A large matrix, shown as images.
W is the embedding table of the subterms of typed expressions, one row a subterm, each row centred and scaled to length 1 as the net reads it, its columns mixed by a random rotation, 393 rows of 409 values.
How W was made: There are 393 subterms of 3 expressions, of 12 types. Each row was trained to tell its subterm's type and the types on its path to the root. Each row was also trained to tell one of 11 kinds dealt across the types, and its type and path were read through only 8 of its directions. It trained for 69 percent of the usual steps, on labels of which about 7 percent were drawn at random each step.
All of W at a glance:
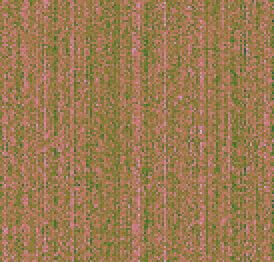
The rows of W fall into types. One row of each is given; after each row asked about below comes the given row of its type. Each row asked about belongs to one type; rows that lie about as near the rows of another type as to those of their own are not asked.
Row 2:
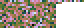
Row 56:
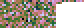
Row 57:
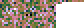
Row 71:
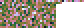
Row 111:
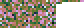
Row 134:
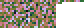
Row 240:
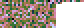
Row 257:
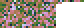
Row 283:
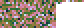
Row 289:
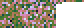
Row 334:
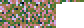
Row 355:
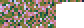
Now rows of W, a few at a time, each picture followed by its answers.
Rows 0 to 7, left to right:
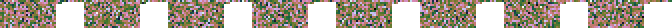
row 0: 57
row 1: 56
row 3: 240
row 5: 289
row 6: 257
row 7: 134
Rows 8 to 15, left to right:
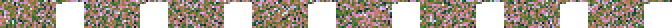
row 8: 240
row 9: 71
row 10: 2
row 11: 355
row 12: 134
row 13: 134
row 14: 334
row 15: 355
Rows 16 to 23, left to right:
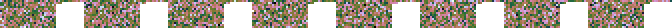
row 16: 111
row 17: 289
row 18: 355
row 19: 334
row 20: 289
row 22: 111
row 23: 355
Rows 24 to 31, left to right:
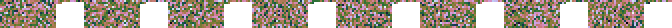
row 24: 289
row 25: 2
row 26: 257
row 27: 111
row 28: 71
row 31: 111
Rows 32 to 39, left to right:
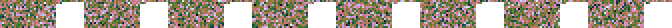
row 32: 57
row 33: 111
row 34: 257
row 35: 134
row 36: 2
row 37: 71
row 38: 355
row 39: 57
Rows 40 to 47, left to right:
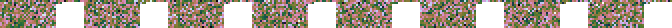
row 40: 240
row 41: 257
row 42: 240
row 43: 111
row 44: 334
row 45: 355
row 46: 240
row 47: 355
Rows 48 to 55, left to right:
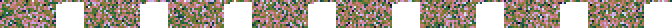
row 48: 2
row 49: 283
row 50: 334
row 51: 355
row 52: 289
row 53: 111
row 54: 334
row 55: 289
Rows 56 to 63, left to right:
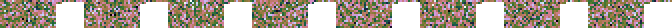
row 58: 283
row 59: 57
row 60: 134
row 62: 334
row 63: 111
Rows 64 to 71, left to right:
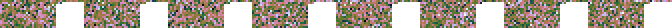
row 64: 71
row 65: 257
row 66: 334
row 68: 355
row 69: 111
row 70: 355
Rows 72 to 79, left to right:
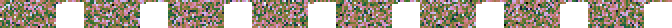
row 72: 355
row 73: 134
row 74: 2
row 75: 71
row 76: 2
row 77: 283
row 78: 334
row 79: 71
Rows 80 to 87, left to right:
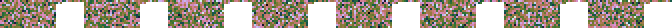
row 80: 2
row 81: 2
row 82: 2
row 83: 257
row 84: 111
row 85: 71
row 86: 289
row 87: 2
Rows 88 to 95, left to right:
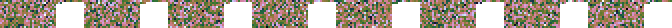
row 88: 111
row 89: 355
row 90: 71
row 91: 355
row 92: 334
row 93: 334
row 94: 2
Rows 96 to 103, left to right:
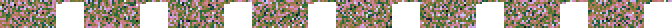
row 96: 71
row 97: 57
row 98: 240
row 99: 355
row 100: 355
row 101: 57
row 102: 283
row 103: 56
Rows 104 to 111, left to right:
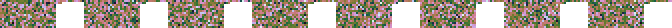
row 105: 56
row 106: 2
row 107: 71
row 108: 57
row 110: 111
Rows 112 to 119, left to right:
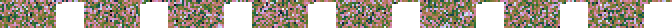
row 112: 57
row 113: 57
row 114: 56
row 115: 71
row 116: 56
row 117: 111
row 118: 71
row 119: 71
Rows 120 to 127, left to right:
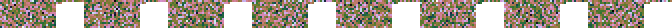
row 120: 257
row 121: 57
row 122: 71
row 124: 56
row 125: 56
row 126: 111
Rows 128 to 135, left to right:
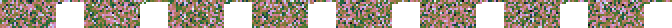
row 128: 56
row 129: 289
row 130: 56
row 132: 334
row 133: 289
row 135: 334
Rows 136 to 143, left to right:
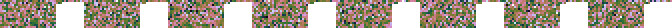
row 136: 71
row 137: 71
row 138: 71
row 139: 111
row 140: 334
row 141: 355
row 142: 355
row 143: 57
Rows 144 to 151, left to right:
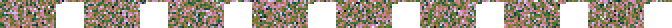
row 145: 240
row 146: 56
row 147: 334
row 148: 334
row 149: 56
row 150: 289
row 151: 56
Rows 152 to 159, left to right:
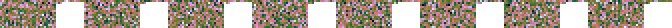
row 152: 2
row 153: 240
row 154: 289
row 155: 240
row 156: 257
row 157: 134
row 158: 2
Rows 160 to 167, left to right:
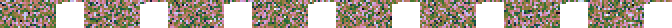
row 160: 289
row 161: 57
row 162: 240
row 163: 57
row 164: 355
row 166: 134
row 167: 57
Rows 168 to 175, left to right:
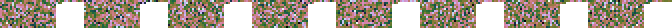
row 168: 71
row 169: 334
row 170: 56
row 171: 240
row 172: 2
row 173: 283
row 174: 257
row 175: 283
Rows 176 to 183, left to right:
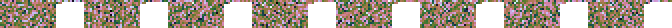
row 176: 2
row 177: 57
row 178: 283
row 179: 257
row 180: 257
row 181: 355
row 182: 57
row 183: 283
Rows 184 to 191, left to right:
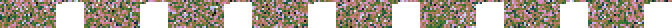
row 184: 57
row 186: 71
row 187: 257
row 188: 355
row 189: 240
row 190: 334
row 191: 240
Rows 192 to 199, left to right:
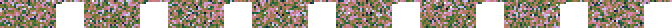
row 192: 71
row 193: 56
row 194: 240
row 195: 56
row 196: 56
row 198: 57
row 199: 57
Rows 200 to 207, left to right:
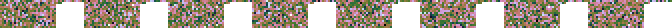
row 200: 334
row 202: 355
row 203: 71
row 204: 111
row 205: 240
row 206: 71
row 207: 355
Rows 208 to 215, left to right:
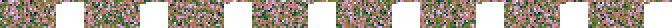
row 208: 56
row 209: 240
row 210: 2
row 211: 289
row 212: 283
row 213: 111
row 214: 56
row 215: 134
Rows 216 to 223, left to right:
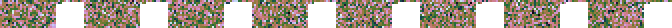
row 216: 56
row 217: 111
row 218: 56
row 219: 111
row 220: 240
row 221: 57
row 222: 71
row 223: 134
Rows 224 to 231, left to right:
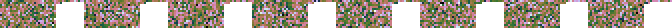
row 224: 111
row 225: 71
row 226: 57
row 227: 57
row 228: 56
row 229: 334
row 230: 355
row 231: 283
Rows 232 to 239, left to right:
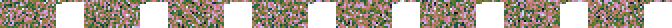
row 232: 111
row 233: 56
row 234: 257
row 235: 71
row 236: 2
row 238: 71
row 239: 283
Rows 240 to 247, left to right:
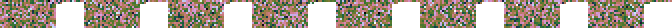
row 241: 71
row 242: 71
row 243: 257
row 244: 289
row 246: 71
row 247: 111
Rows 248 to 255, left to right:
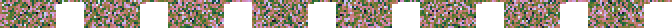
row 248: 240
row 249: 289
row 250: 283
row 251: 240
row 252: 2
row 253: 289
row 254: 283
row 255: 56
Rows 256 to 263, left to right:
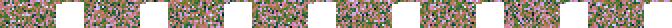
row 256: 134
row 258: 57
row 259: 134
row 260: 71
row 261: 134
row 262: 283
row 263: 71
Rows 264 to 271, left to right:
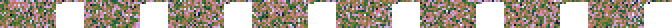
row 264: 2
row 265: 56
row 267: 111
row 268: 57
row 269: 2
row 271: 111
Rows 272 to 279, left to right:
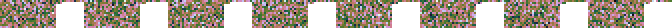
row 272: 283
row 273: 57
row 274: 355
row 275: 71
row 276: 56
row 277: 240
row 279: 355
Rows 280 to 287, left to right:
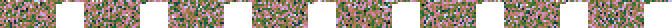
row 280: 334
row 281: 56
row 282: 240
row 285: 2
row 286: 71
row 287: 240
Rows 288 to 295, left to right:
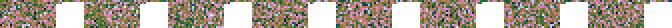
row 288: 257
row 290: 56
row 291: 71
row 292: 289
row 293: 111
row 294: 240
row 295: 289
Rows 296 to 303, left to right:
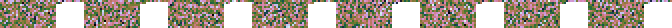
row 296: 56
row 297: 257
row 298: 2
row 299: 134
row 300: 111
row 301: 71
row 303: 2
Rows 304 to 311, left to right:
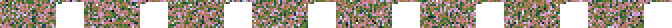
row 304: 257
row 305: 71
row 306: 57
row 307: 111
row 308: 257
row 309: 56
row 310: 111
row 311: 111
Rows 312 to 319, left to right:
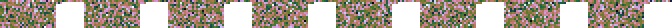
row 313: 289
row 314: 257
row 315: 334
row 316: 57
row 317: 355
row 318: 334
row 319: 134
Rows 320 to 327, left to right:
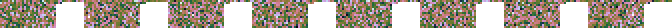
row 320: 56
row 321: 257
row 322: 257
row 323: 289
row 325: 355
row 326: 257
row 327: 111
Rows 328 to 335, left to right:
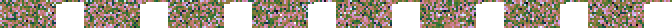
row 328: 111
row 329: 134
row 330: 2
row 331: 134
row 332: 257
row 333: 57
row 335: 111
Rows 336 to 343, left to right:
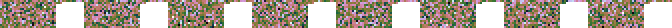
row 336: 134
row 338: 257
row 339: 355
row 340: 2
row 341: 134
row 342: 283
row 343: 355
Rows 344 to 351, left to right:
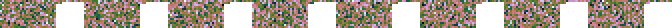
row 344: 334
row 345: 289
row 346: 334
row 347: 56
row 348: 334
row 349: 355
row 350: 283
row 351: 257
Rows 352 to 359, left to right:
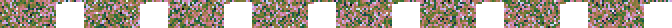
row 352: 57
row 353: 56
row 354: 355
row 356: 240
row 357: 56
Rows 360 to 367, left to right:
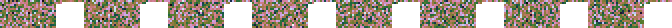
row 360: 289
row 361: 56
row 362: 134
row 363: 355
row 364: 56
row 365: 334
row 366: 56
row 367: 111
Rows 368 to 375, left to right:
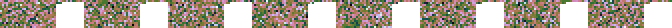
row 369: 111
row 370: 71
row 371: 289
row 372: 240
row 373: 56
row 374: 240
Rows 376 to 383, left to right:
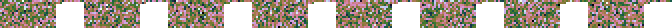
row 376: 2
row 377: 57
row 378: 334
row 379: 111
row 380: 2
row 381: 355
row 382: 355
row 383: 257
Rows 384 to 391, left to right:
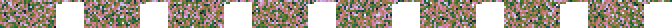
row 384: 134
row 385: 283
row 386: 111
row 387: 283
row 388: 57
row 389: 57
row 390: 111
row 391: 289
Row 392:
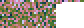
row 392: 2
